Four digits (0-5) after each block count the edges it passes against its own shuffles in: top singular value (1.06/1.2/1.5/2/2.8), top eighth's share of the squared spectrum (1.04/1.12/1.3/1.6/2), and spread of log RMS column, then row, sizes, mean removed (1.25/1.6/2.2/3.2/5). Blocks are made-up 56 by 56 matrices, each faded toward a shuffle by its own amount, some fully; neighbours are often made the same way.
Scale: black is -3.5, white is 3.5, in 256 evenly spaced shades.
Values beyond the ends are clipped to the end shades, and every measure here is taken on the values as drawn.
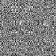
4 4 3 2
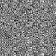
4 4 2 2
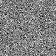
2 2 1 0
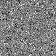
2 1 0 0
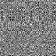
4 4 2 2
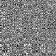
4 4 2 2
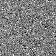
0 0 0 0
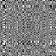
4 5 3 3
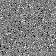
1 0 0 0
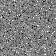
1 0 0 0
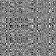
4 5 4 3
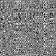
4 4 2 2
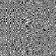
4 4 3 2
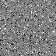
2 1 0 0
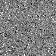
0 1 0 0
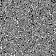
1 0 1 0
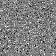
0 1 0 0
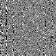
2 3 3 0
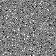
2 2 1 0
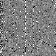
3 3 3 0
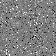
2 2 1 0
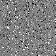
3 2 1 0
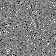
1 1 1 0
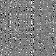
3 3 3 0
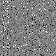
3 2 2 0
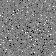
0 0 0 0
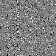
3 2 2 0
